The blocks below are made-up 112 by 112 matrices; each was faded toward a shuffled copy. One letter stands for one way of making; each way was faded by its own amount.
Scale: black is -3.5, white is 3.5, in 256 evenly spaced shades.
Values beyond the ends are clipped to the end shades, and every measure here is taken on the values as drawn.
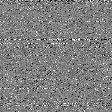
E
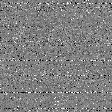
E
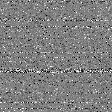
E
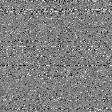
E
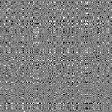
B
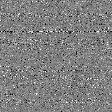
E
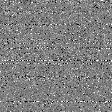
E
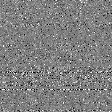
E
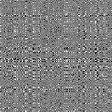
B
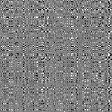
B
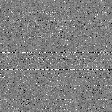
E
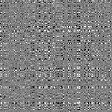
B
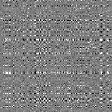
B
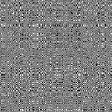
B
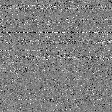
E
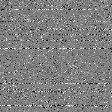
E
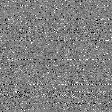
E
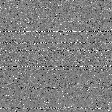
E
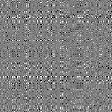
B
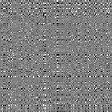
B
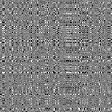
B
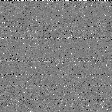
E
